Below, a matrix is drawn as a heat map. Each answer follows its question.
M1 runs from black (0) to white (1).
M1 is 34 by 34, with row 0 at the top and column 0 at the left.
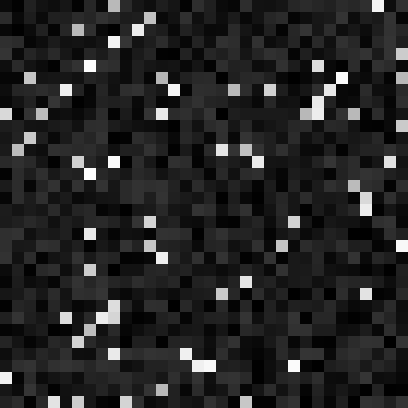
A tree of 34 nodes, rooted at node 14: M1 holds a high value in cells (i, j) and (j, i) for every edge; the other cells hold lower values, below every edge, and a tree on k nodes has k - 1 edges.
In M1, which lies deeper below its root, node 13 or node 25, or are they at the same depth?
the same depth
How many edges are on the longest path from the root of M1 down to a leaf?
13
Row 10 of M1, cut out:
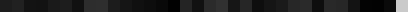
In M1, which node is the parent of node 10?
33
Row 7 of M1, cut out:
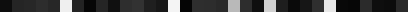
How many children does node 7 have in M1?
4
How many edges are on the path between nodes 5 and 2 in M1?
5
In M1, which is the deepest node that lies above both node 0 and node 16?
9
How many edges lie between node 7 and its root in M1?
1
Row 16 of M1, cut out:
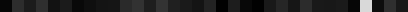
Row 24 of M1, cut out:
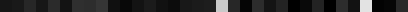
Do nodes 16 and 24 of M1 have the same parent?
no
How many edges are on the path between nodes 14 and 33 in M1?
7
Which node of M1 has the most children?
9
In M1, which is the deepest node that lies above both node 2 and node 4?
6
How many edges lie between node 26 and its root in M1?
3
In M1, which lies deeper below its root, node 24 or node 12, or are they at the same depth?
node 24
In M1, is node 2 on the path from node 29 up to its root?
no
